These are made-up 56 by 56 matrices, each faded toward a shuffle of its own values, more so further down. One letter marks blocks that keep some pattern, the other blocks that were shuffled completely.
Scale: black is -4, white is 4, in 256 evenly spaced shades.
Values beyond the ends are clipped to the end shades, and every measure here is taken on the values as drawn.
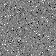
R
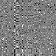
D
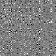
D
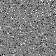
R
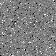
R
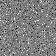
R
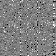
D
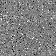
R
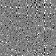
D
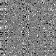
D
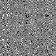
D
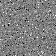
R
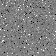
R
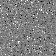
R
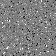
R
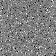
R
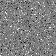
R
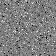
R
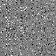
D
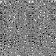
D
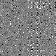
D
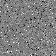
R
